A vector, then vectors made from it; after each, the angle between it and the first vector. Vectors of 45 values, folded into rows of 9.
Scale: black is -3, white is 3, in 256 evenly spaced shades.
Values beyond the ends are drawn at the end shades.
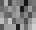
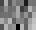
nearly parallel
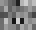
orthogonal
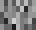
partly opposed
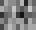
partly aligned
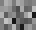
orthogonal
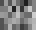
partly aligned
